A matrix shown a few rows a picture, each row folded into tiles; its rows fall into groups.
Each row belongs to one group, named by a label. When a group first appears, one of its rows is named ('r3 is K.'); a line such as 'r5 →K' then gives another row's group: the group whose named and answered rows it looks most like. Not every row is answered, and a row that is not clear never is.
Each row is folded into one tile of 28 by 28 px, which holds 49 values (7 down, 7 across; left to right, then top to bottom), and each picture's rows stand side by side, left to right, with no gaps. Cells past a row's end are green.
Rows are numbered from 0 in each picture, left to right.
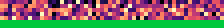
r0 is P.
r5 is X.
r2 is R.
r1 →P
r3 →X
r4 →P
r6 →R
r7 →R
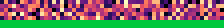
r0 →R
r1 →P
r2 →R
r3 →P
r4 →X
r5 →P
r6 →X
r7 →X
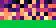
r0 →R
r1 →X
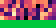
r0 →P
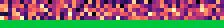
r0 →P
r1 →X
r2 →P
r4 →R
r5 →R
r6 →R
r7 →R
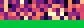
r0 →R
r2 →X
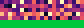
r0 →R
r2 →R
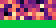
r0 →P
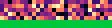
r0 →R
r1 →X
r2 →P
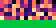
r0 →P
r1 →R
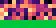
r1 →X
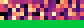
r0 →P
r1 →P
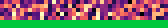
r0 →P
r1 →P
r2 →X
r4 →R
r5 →P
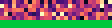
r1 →P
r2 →X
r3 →P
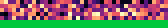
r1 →X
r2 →P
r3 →R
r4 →R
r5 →X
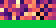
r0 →P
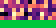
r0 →P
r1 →P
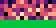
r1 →X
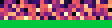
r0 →R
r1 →X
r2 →R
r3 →X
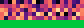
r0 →X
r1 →R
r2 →X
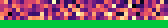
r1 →P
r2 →R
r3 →R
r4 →P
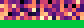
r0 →X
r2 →R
